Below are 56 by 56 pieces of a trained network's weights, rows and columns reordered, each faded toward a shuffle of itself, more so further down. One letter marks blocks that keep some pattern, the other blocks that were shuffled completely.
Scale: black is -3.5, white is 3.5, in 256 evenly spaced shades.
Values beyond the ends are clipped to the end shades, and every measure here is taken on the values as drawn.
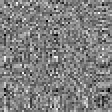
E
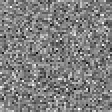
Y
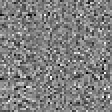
E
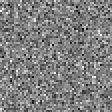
Y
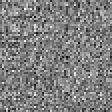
E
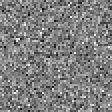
Y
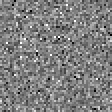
Y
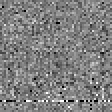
E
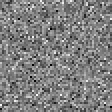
Y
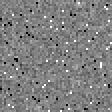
Y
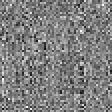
E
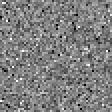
Y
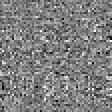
E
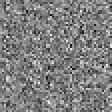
E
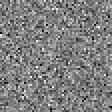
Y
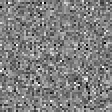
E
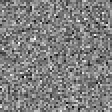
Y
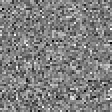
E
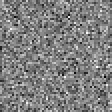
Y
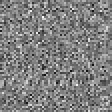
E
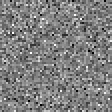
Y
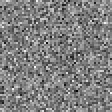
Y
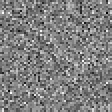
E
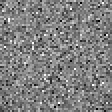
Y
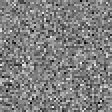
Y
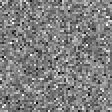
Y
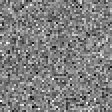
Y
